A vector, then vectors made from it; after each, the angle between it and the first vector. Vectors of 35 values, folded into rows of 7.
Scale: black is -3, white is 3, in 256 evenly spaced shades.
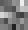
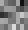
nearly opposite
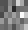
orthogonal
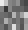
partly opposed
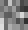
partly opposed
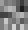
nearly opposite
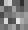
partly opposed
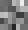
nearly parallel
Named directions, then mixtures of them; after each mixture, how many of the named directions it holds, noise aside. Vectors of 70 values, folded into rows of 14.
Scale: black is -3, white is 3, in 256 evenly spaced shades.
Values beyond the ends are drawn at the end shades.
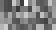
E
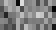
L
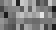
two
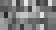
two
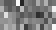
one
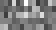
two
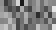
two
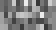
two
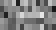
two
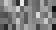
two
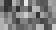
one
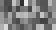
one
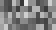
one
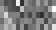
one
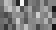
two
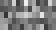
two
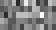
two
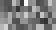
one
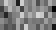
one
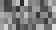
two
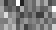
one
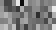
two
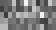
two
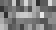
two
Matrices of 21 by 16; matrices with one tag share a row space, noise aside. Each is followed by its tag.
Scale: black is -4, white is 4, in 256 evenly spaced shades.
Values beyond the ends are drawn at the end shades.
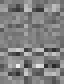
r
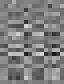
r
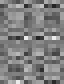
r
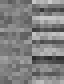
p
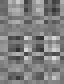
r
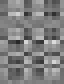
r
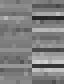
p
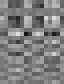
r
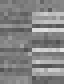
p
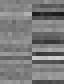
p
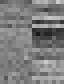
p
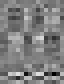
r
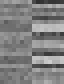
p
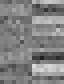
p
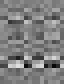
r
